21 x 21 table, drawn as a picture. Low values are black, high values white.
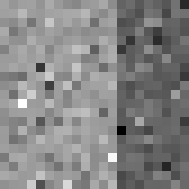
Seam: vertical, 60% of the way across, the left part higher. Average level on the scale: 50%. Stripes: none. Histogram: bell-shaped.
